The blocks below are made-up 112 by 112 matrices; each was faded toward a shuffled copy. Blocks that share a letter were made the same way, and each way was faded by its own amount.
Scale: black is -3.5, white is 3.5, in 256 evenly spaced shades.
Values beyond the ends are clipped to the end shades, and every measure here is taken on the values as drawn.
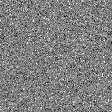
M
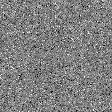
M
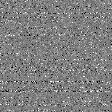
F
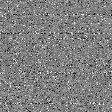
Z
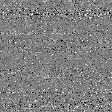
F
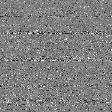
F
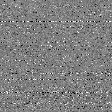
F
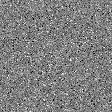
M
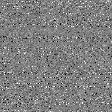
F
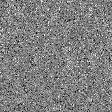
M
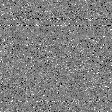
Z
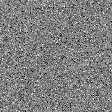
M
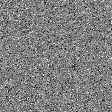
M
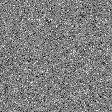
M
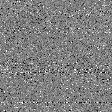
Z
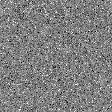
M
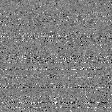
F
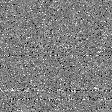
Z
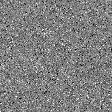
M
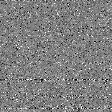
Z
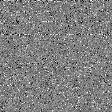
Z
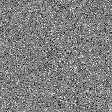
M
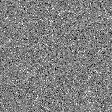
M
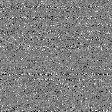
F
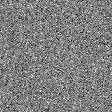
M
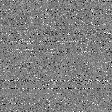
F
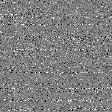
F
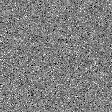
M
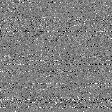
F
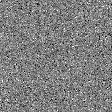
M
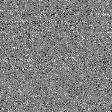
Z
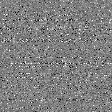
F
